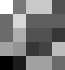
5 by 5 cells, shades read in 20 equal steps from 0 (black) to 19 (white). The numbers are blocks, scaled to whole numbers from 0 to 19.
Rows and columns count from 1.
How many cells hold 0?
1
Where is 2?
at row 5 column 2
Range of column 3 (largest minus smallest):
11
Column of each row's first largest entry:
1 2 2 5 3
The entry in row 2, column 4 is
7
